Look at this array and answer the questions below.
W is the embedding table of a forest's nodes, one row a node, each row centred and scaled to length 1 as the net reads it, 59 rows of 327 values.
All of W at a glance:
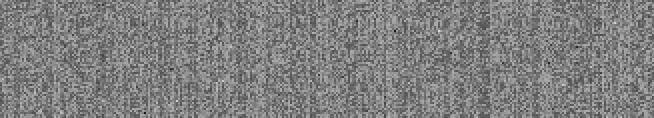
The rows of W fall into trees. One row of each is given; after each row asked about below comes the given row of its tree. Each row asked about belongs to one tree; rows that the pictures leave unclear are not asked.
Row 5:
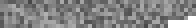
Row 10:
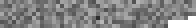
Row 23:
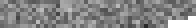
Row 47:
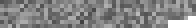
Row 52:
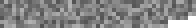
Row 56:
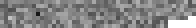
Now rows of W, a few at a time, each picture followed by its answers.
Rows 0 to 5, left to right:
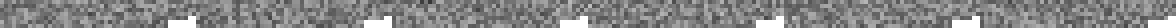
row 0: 56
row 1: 10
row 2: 5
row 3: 47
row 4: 56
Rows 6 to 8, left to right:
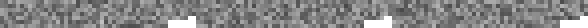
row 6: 10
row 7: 47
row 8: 56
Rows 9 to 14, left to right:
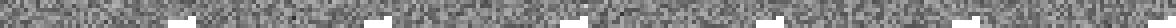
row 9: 10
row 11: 10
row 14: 47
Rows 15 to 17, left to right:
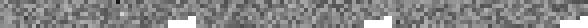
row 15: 23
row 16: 47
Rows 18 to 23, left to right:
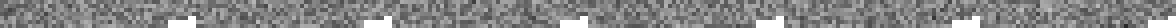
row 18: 56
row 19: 56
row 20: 10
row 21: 47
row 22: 52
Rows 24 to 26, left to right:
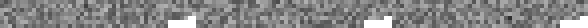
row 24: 47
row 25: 10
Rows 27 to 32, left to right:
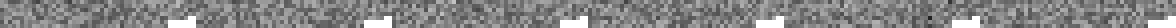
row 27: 5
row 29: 5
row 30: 5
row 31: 23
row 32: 47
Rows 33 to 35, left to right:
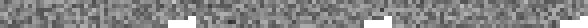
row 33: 10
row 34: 56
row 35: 47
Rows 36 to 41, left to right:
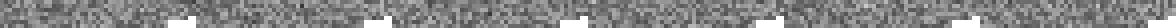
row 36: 10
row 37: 56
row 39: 56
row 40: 56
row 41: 47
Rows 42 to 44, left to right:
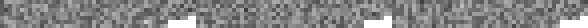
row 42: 52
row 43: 47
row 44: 52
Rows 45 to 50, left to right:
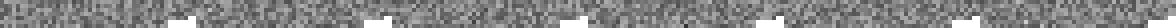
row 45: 52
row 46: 10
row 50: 47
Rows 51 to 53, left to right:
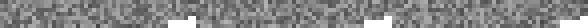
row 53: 10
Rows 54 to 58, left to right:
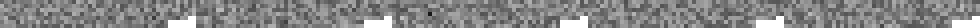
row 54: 47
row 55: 52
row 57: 10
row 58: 10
